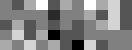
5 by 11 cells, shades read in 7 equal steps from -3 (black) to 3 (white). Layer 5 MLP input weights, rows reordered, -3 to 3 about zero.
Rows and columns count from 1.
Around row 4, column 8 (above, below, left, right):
0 2 -1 0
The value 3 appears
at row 1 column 4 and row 1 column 8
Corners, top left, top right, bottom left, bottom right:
0 -1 1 0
